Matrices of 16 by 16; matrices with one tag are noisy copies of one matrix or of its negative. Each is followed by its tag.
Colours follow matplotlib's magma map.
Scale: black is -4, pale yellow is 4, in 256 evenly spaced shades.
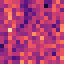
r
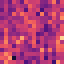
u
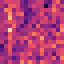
r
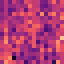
u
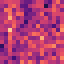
r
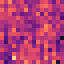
u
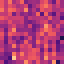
u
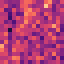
r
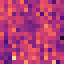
u
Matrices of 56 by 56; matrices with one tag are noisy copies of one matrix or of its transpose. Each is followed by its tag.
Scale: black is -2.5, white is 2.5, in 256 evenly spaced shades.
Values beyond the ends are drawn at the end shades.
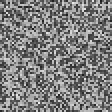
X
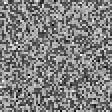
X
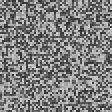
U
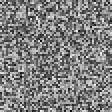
U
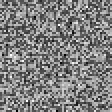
U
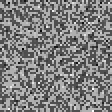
X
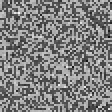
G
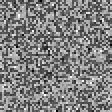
U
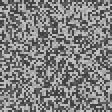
X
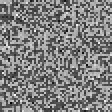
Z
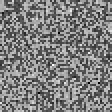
Z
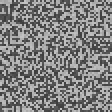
Z
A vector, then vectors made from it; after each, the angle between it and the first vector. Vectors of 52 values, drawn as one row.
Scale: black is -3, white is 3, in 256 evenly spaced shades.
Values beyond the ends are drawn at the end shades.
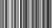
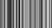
nearly opposite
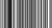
partly opposed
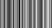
nearly opposite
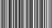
partly opposed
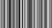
nearly opposite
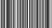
orthogonal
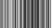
partly aligned
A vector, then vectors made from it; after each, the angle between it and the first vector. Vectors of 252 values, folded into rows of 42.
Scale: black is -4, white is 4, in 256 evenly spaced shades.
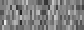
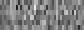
orthogonal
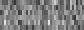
partly aligned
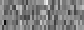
nearly opposite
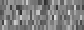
nearly parallel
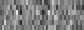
nearly parallel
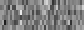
nearly opposite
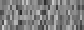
nearly parallel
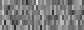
partly opposed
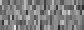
partly aligned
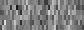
nearly parallel
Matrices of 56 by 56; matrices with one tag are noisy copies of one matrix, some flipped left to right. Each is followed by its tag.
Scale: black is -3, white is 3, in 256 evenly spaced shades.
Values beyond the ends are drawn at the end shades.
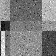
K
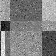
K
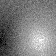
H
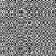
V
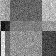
K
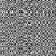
V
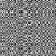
V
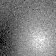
H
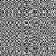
V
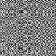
V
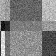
K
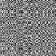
V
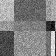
K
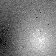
H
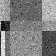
K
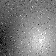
H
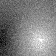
H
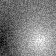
H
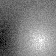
H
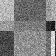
K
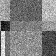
K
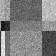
K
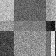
K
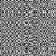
V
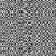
V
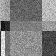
K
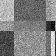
K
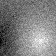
H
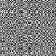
V
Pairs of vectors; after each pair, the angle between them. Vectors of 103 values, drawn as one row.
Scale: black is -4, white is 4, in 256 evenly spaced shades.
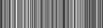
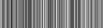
partly opposed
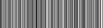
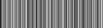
nearly parallel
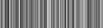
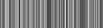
nearly opposite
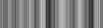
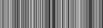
partly aligned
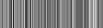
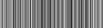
partly aligned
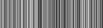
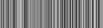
orthogonal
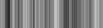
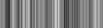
nearly parallel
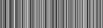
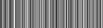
nearly parallel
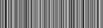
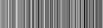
partly opposed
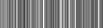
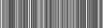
partly aligned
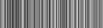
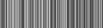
nearly opposite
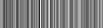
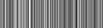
partly aligned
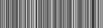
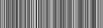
nearly parallel
